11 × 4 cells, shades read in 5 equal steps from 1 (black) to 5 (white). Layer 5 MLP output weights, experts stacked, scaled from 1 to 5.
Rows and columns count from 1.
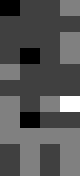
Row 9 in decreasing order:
3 3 3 3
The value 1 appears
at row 1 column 1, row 4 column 2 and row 8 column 2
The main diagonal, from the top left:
1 2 2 3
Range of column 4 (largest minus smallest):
3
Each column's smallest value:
1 1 2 2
